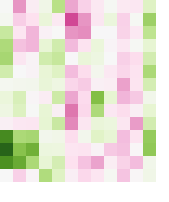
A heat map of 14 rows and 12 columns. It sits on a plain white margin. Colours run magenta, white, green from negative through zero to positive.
Upright stripes repeat 3 times across the table. In the bottom left lies a patch that is higher than the rest. No single row or column stands out from its neighbours. The middle left is the smoothest part. On average the colour sits 50% of the way up the scale.
